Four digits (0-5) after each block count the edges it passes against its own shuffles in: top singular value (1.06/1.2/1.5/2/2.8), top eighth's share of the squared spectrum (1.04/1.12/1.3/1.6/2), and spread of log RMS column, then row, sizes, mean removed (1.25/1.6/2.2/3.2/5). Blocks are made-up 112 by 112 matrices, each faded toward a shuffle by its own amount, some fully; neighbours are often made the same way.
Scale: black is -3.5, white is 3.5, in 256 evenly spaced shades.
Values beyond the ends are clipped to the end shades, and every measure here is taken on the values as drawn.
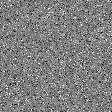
2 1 0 0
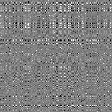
5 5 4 4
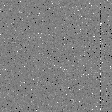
3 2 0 0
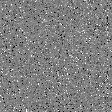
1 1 1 0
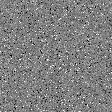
0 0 0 0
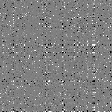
5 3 2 2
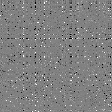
5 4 2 2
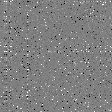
4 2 1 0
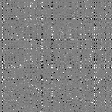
5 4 3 3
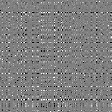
5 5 3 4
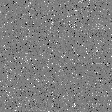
3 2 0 0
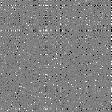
5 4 2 2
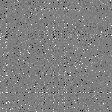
4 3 1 1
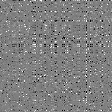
5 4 2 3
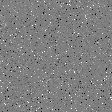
0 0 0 0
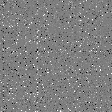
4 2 1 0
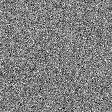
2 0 0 0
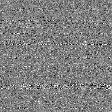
2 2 0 4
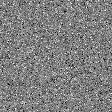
0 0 0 0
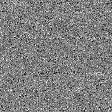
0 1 0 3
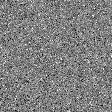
0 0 0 0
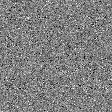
0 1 0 1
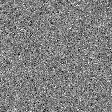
0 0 0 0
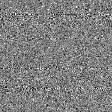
1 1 0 3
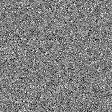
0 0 0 2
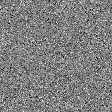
0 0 0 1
